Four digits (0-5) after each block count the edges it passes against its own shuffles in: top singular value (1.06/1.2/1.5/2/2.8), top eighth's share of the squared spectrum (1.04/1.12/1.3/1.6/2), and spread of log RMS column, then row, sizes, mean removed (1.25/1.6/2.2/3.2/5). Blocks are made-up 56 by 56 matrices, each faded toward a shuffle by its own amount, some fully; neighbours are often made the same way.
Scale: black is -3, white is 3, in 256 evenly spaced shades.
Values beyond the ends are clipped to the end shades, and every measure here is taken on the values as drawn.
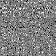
3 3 1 2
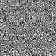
3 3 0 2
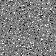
1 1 0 1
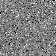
0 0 0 0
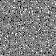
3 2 0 1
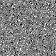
2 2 1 0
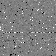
2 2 0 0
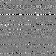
4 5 0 3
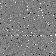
2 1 0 0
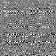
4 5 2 3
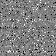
2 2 1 1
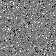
0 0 0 0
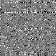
3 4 0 3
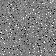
0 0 0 0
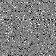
2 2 0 1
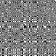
4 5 3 3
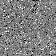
0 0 0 0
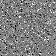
2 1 0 0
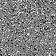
0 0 0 0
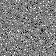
1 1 0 0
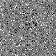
3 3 1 1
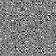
4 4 2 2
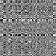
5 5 3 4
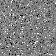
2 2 0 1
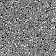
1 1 0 0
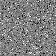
1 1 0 0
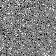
1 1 0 0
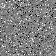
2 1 0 0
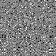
3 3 1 1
